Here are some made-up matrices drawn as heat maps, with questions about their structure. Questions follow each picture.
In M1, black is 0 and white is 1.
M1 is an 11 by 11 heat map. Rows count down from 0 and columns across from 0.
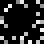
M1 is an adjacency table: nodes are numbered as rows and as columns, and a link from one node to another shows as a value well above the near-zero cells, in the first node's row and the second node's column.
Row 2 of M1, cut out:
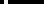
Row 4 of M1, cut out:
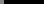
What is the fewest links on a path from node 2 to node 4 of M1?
5
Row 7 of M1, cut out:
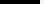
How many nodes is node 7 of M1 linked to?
1
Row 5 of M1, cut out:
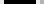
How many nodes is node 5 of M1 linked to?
3
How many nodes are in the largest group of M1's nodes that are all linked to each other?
3
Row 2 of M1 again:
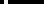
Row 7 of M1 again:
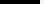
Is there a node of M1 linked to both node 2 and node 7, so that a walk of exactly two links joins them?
no
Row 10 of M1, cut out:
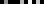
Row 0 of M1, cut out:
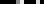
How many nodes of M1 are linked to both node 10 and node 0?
2
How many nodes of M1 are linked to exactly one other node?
5
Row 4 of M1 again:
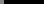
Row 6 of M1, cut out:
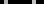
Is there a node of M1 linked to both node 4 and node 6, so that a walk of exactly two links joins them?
no
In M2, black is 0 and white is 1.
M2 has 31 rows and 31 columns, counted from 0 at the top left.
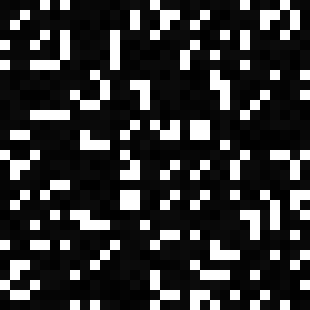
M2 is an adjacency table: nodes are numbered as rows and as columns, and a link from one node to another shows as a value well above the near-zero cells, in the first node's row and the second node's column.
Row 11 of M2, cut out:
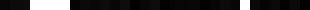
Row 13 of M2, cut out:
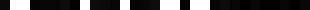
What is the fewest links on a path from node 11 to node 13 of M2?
3
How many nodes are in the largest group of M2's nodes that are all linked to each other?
5
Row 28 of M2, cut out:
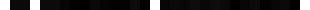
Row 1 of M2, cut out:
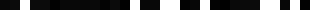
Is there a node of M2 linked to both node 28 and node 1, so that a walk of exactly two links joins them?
no
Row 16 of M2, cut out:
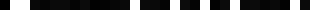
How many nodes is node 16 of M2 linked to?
7
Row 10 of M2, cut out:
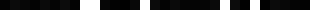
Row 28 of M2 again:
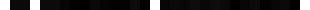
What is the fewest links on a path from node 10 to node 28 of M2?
3
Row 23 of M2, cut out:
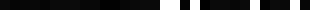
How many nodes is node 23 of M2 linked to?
5
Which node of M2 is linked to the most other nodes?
node 19
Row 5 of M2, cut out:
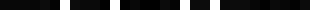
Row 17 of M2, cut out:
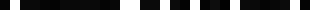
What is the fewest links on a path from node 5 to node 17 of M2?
4
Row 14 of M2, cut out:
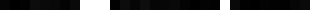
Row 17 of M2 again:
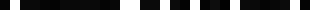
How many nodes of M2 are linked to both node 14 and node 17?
0
